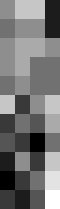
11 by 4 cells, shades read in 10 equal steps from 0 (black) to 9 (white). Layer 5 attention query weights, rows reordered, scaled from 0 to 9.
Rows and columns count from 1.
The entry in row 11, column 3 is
3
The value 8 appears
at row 10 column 4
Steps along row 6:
down up up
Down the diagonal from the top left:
5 5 6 4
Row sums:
20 15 22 19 17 21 15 9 15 14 15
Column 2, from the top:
7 5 6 6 5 2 4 2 5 2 1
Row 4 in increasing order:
4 4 5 6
